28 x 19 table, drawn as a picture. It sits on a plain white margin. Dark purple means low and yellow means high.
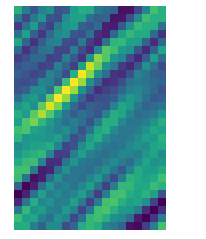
The middle right is the smoothest part. There is no overall slope. The halves do not mirror each other. No row or column stands out. Streaks slant up to the right.
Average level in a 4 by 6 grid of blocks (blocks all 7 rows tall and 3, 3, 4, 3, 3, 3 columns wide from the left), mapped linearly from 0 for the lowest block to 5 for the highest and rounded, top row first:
0 0 1 1 1 2 | 1 4 4 0 1 0 | 5 2 1 2 2 4 | 1 2 2 3 3 1
